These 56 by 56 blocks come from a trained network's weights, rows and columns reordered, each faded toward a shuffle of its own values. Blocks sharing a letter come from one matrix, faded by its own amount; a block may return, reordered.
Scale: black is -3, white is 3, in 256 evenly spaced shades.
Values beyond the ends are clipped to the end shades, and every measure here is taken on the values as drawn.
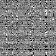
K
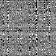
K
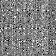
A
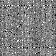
A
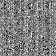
A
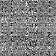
K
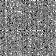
A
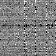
K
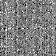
A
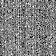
A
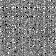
A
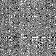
A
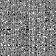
A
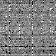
K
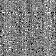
A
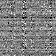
K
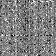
A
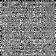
K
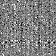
A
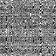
K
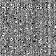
A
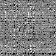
K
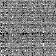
K
